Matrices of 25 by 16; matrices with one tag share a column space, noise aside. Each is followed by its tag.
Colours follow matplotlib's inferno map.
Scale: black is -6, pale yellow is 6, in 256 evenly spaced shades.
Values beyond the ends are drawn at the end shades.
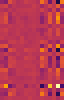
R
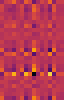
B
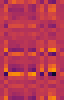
B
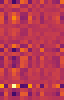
R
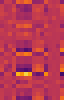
B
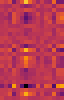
R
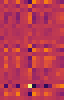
R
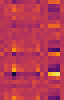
B
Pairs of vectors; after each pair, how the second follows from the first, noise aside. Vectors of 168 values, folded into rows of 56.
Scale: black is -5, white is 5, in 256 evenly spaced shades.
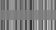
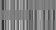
wrapped around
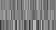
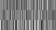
sign-scrambled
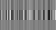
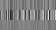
sign-scrambled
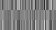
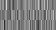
shuffled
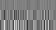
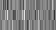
shuffled
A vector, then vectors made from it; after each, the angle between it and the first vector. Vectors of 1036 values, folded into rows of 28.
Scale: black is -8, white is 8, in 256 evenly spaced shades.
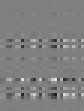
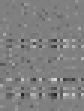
nearly parallel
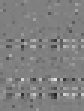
nearly parallel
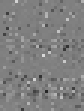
partly opposed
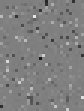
orthogonal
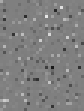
orthogonal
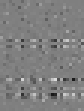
nearly parallel
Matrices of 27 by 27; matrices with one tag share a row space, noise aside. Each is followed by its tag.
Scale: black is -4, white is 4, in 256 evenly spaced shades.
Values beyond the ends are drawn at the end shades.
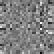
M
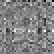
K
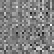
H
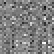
K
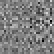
H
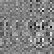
H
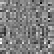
M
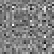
K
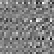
H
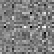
K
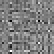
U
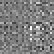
H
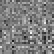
K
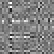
U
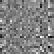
M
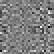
M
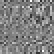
H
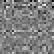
K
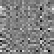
M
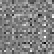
K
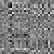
U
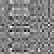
U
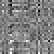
U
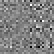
H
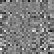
M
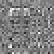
U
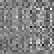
H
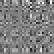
H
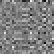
K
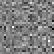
K
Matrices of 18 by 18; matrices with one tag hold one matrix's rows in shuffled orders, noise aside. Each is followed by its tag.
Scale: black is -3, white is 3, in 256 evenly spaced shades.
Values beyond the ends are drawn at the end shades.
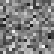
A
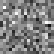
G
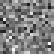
A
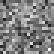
A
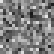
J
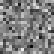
J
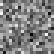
J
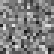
G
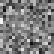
J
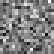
A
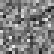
J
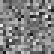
J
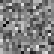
J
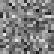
G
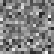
J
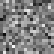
A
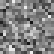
A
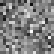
A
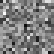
G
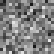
A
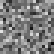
J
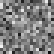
J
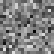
A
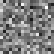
J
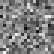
G
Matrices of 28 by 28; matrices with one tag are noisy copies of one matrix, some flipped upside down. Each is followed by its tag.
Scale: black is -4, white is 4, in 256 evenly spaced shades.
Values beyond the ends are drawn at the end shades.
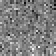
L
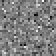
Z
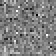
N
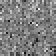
L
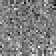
L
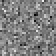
Z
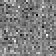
N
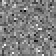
Z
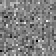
N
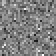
Z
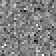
Z
